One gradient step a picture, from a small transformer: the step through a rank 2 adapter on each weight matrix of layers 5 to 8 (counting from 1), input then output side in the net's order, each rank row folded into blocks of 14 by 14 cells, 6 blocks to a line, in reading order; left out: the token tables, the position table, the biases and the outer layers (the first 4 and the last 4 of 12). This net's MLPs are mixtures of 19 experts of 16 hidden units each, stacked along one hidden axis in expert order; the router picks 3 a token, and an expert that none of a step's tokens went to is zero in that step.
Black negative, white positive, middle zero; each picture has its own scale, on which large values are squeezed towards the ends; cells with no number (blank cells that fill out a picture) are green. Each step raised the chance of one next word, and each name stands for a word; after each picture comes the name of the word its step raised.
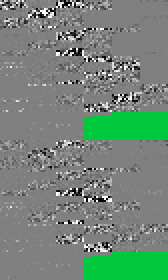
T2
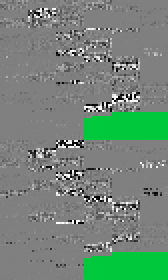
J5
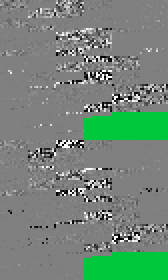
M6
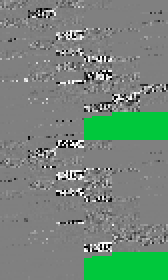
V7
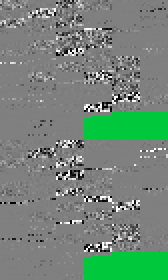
J5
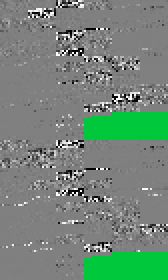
T2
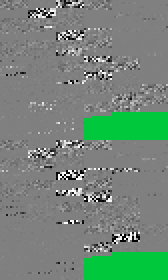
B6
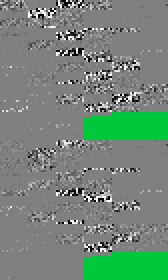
T2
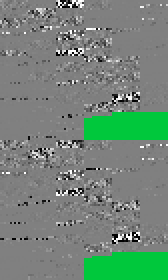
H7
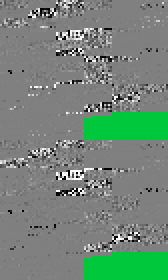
B6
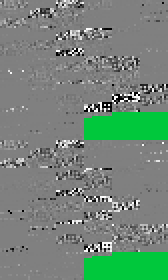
J5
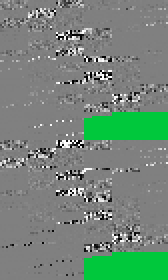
M6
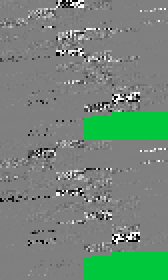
H7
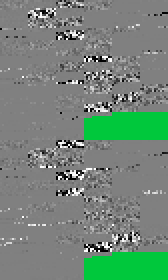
V7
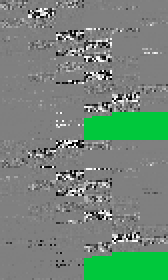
M6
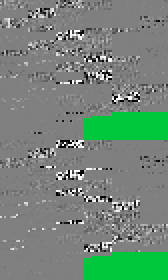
V7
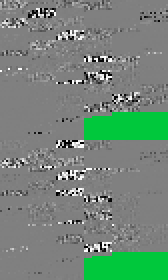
V7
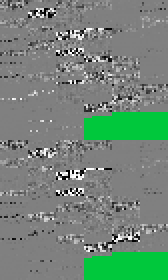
B6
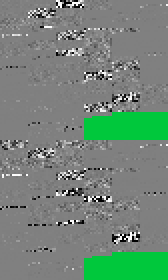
H7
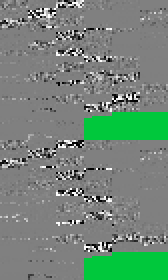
T2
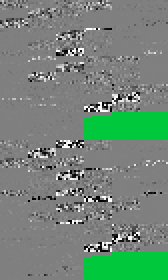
J5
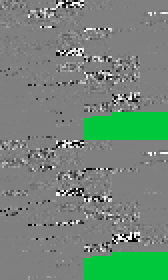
H7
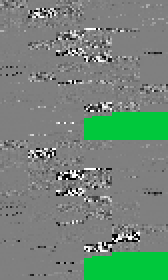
B6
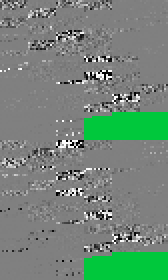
M6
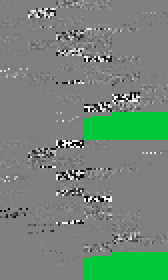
J5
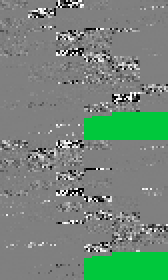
T2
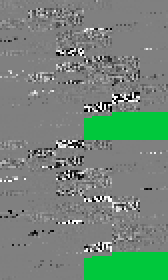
J5
